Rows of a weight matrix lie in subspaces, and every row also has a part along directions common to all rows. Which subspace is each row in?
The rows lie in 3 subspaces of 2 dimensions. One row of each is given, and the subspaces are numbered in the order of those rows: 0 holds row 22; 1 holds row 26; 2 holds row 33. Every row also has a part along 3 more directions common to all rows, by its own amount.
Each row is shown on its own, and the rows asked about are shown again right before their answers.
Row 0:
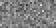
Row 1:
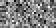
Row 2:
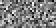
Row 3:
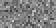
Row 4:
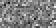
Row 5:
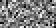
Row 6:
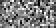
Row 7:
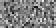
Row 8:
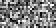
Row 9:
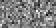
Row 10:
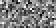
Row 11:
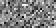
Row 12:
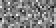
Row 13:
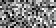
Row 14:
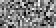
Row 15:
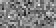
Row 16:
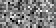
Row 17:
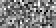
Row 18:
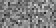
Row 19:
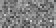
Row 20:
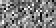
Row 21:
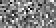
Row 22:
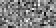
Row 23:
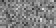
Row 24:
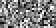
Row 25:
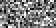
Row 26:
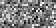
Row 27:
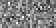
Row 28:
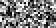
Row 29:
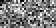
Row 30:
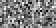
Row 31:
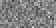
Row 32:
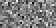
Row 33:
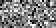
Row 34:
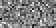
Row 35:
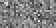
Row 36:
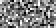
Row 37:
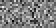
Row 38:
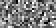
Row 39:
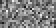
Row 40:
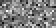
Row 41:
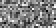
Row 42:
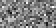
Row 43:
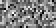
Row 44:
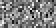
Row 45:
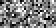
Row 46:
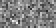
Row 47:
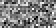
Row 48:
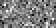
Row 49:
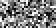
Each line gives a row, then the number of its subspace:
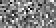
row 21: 0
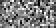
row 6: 0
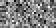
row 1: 2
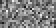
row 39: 0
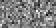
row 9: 0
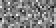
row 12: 1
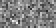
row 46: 1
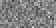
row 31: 0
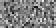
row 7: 0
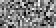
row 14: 0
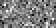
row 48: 2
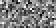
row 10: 0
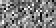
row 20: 2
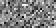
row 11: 1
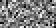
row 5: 0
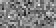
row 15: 0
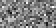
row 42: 2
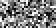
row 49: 2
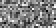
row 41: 1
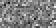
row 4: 1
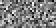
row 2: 0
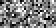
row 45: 2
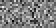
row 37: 2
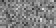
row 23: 2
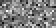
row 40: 2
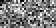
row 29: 2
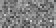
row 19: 1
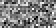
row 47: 1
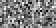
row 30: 0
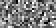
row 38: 0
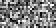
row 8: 1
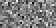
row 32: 1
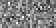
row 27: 1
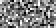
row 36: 0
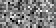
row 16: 1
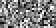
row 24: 0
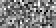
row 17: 0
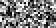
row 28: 2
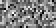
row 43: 0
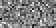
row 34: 1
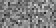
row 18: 1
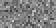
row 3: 2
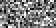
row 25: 0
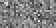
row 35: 2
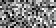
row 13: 2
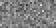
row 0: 2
